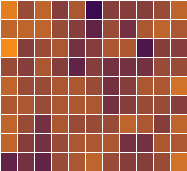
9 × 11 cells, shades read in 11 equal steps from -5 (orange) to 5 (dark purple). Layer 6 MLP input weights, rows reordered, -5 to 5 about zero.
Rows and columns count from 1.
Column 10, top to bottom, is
0 -2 1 0 -1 0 1 -1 0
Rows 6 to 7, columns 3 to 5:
0 -1 -1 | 2 -1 0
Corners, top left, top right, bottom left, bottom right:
-4 -2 3 -3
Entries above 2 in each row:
1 1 1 1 0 0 0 0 2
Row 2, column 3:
-2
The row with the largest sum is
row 4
